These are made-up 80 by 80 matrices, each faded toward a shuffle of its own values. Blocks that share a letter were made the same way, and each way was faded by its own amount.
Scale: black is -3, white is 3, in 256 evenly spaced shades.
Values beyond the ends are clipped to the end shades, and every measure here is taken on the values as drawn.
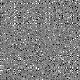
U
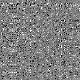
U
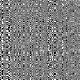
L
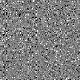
U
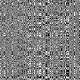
L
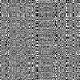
L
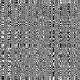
L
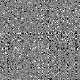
U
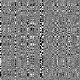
L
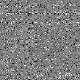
U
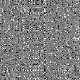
U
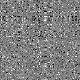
U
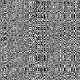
L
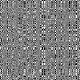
L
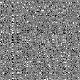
U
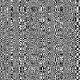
L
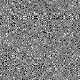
U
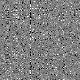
U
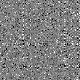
U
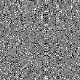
U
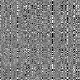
L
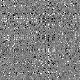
U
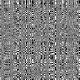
L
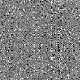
U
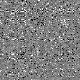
U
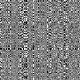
L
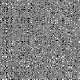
U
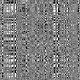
L
